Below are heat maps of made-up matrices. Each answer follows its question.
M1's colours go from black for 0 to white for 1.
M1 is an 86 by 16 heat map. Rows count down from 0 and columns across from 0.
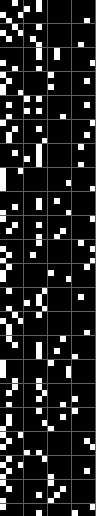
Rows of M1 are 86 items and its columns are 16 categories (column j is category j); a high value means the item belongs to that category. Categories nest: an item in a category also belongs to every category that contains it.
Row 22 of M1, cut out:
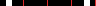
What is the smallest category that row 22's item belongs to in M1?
14
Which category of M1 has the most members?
6
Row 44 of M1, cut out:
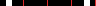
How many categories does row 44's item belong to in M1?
2
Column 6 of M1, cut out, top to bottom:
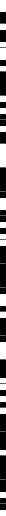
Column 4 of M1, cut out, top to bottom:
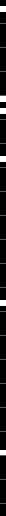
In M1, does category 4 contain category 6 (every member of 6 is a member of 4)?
no
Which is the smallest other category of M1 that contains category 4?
6
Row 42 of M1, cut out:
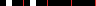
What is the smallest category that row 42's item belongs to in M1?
5
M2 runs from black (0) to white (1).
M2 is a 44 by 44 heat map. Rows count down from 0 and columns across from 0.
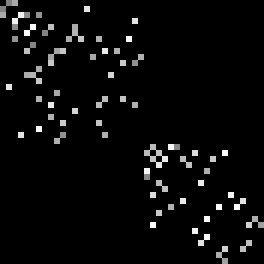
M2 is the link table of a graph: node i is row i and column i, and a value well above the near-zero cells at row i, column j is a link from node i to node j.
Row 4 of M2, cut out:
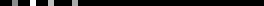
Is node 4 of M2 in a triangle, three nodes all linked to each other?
yes
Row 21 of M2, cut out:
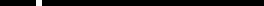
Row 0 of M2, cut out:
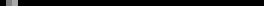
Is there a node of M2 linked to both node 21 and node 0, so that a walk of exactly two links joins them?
no
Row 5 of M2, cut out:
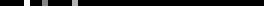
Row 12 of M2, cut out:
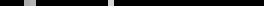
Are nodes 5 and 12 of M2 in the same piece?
yes
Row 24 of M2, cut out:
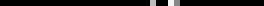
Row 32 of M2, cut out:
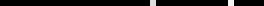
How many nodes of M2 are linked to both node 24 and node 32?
1
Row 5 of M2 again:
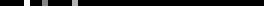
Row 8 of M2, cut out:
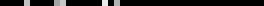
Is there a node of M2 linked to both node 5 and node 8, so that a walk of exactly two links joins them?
yes
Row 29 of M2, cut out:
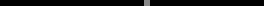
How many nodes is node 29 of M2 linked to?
1
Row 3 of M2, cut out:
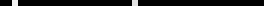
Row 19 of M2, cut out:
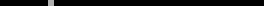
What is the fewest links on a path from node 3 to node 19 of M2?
4
